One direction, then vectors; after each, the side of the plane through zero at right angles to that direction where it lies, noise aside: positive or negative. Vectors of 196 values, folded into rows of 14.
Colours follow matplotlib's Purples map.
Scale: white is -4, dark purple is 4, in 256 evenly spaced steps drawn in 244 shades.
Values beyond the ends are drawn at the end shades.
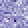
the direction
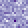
positive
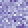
positive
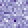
positive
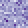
negative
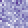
negative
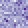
negative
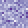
negative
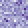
negative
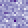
positive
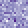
positive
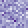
positive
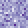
negative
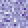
negative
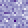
positive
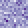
negative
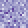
positive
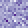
negative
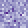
positive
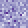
positive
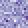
negative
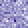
positive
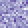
positive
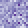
negative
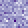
positive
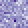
positive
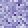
negative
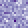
positive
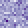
negative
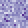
negative
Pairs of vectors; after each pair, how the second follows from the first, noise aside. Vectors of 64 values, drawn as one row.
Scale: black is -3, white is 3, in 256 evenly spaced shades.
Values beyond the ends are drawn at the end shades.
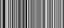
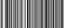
negated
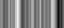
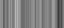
shrunk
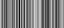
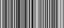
shuffled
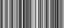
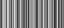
wrapped around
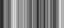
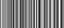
shuffled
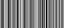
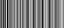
wrapped around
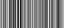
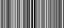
wrapped around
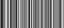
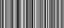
wrapped around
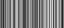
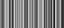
shuffled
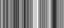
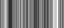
wrapped around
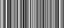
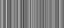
shrunk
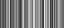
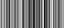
negated
